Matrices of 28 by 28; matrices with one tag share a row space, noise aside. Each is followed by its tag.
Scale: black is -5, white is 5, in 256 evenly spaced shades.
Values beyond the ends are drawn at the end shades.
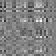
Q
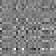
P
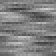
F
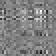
Q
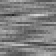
F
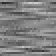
F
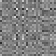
P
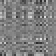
Q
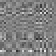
Q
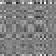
Q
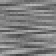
F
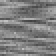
F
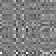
P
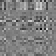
Q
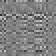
Q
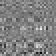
Q
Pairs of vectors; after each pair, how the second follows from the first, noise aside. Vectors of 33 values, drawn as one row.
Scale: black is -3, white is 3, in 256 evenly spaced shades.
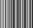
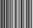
negated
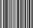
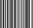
reversed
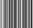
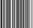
reversed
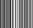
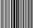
negated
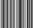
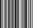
negated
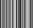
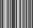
reversed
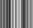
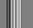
partly zeroed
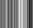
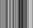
negated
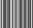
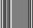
partly zeroed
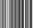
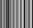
negated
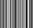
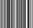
negated
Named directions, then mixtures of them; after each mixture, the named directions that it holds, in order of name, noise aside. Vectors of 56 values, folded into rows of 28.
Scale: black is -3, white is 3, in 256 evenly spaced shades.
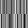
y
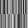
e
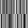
y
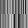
e, y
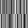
y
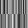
e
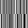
y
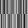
e, y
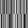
y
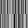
e, y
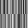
e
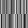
y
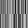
e, y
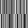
y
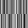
e, y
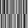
e, y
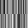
e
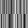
y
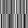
y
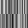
e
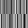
y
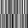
e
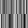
y
